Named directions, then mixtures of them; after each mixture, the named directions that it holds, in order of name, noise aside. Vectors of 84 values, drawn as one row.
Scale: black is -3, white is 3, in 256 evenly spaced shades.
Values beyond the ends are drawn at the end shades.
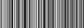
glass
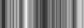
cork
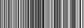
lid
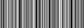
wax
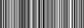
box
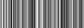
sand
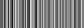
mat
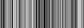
cork, glass, wax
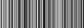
box, glass, wax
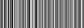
mat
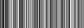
box, glass, lid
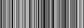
cork, glass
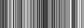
box, cork, mat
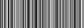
lid, mat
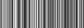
glass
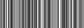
mat, sand, wax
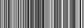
lid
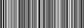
box, sand, wax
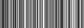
glass, lid
